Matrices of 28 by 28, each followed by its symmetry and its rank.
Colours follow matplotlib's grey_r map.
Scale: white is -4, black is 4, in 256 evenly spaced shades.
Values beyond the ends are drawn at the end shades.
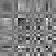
symmetric, rank two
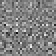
neither, rank five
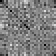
symmetric, rank five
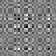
symmetric, rank two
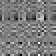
neither, rank three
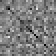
symmetric, rank five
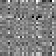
neither, rank three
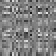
neither, rank three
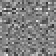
neither, rank five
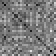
symmetric, rank five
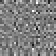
neither, rank five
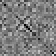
symmetric, rank five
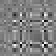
symmetric, rank two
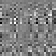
neither, rank three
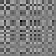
symmetric, rank two
